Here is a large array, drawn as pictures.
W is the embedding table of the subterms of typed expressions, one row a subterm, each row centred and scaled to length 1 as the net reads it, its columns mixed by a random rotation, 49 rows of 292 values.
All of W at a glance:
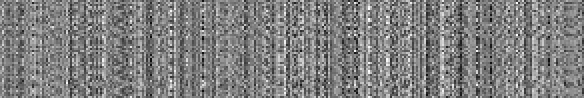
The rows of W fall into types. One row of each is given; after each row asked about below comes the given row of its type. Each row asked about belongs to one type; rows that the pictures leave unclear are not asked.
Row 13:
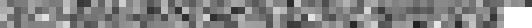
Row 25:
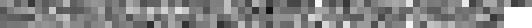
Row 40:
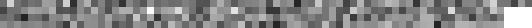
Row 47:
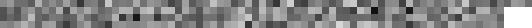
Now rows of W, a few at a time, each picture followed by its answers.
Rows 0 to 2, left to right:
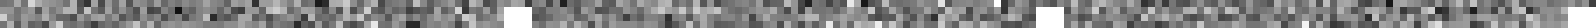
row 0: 13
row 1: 25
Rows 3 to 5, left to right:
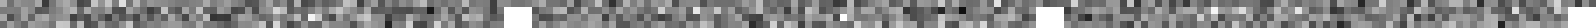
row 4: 25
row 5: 40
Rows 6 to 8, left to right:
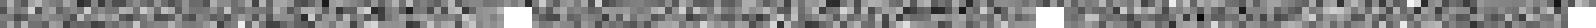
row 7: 40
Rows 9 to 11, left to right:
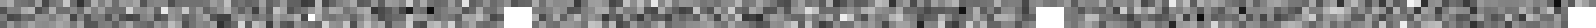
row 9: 25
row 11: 47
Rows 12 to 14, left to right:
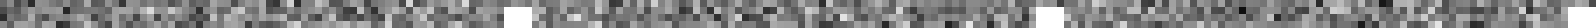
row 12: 47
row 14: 13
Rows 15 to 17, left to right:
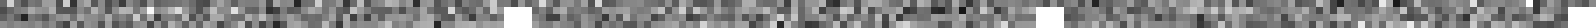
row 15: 40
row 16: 40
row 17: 25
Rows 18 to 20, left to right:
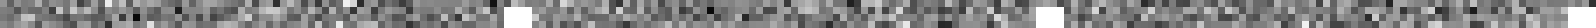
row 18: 47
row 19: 13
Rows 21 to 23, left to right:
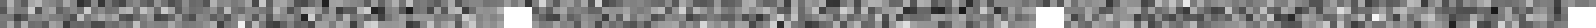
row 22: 40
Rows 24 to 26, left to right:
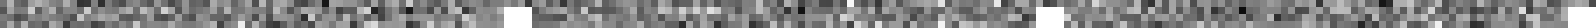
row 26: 13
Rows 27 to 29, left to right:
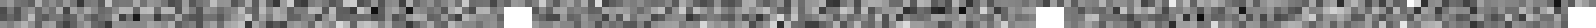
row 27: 47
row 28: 40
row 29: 47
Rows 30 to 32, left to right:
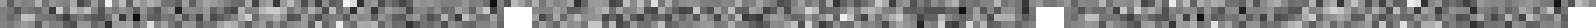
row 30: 47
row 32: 47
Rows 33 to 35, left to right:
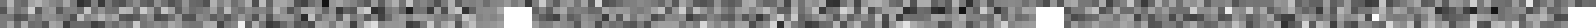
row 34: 40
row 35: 25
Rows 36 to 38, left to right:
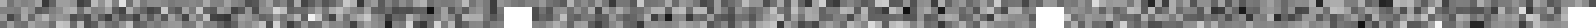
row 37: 47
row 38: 13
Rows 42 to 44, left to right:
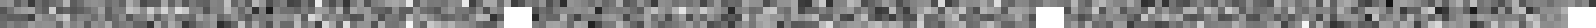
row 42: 25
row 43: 47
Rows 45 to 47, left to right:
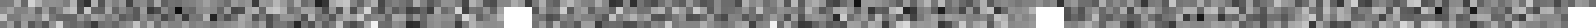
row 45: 13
